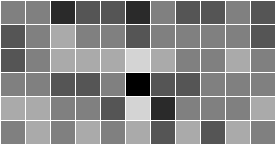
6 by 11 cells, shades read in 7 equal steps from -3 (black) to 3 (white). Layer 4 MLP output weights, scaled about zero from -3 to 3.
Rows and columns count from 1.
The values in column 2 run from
0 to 1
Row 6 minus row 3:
1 1 -1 0 -1 -1 -2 1 -1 0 0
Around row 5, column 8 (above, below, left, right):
-1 1 -2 0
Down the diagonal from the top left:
0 0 1 -1 -1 1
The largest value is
2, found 2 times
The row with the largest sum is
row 3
